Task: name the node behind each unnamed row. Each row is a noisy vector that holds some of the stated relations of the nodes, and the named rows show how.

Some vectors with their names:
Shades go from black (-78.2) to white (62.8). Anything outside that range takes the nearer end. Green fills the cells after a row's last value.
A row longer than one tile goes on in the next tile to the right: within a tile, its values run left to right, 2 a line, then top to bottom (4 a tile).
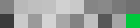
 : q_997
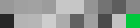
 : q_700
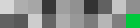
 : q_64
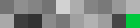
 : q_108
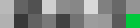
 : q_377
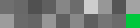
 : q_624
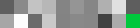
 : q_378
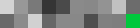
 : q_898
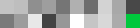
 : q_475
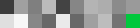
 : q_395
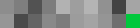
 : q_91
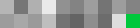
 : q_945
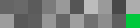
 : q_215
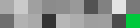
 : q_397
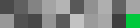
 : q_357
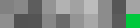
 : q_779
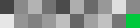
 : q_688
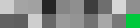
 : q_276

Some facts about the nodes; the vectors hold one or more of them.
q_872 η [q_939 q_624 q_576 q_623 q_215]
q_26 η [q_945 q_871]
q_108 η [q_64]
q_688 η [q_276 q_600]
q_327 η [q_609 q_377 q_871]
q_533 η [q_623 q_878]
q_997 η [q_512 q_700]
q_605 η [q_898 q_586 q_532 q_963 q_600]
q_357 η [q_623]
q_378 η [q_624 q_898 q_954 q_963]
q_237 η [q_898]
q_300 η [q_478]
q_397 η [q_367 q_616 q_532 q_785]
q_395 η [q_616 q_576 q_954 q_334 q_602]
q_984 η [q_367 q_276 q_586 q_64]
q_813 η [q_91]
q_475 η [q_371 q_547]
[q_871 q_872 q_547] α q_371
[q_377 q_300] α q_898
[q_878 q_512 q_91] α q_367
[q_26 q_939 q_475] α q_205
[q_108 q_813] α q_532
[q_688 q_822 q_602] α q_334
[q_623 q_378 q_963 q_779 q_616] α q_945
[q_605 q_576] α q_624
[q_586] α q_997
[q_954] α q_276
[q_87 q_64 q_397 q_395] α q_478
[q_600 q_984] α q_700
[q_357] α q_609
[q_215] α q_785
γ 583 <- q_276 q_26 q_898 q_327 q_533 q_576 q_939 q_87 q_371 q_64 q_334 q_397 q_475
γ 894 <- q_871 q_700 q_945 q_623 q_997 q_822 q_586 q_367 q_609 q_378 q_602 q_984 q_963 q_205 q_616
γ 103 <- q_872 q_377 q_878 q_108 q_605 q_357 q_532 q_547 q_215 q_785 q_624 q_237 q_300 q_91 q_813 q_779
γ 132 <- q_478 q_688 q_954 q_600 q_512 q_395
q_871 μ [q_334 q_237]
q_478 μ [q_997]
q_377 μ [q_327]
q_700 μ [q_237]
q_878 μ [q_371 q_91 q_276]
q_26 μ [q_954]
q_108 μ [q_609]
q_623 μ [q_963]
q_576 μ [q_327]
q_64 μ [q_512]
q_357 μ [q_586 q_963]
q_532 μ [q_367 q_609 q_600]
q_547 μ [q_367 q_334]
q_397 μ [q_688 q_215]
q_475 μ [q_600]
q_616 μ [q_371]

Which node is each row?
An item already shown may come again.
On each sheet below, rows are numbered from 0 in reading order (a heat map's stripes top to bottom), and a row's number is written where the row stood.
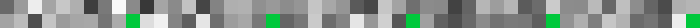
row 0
q_984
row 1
q_395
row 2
q_533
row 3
q_785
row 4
q_367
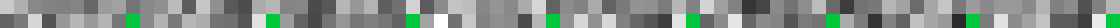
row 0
q_87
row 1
q_367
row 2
q_785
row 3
q_378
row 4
q_963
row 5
q_898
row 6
q_872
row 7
q_616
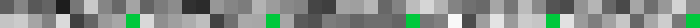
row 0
q_954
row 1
q_600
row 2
q_532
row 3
q_371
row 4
q_688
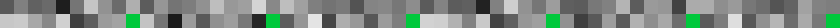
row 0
q_954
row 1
q_605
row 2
q_576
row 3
q_954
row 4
q_878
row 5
q_939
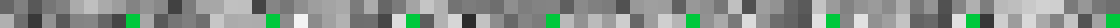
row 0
q_237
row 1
q_547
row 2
q_602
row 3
q_334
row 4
q_478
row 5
q_586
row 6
q_616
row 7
q_997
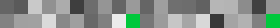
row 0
q_623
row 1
q_512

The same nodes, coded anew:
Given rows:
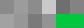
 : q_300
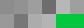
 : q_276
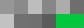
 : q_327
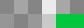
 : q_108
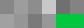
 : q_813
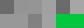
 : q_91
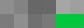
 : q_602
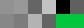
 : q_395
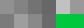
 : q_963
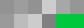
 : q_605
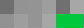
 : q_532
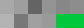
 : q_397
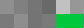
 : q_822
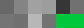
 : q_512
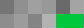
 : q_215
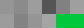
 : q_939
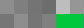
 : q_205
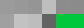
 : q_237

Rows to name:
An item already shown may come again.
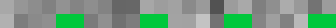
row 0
q_475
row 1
q_602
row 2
q_898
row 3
q_878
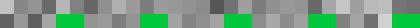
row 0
q_623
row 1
q_377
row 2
q_576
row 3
q_624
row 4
q_357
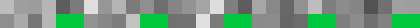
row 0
q_872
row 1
q_533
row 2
q_688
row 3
q_997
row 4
q_616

